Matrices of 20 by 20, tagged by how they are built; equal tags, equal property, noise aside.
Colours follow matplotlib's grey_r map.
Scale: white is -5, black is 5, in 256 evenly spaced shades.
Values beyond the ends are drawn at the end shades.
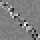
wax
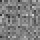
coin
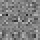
coin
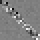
wax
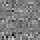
coin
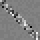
wax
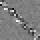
wax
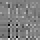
coin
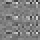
coin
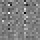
coin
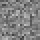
coin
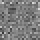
coin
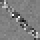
wax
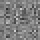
coin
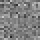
coin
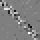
wax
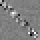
wax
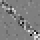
wax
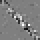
wax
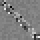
wax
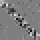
wax
